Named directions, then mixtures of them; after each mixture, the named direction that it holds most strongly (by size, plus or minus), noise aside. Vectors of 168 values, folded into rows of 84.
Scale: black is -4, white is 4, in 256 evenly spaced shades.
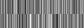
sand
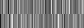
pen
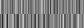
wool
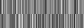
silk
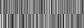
wool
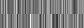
sand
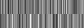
sand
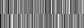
pen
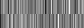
pen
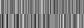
wool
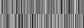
silk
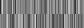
silk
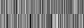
sand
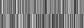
silk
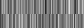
silk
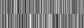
sand
